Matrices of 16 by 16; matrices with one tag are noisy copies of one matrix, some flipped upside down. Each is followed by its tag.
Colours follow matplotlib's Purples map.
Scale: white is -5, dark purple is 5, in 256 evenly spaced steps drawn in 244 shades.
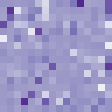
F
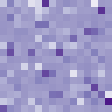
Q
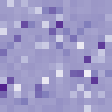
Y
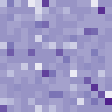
Q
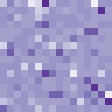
Q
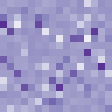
Y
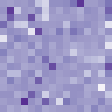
F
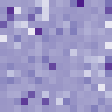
F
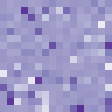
F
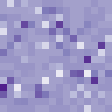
Y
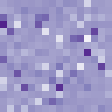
Y
